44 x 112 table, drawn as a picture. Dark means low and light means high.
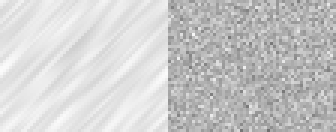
It is made of 1 by 2 panels. Panel 1,1: very high, slanting up to the right, faint in contrast. Panel 1,2: high, fine-grained.
